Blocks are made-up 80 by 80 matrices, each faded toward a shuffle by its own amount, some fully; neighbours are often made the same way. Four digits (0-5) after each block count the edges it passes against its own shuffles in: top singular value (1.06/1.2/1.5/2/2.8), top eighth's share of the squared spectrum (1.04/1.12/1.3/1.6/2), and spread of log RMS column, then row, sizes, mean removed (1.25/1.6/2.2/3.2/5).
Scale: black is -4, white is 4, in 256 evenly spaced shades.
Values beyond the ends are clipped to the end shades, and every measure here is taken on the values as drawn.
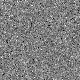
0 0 0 0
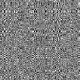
4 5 3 3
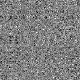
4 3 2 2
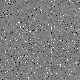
2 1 0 0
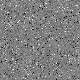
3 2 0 0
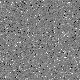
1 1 0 0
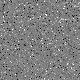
0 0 0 0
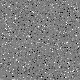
0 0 0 0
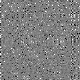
4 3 2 1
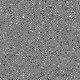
1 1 0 0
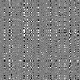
5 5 4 3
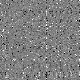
4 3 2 1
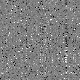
3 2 1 0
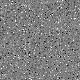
3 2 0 0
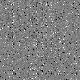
3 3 2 0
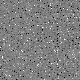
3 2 0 0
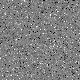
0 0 0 0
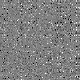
4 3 2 1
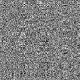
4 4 2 2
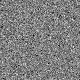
0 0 0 0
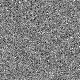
0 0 0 0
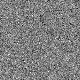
1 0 0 0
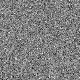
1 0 0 0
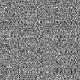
4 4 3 2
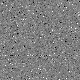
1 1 0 0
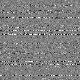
3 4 0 4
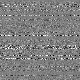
2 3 0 4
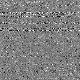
2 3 0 3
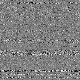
2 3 0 4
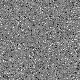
2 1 0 0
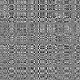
5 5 4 4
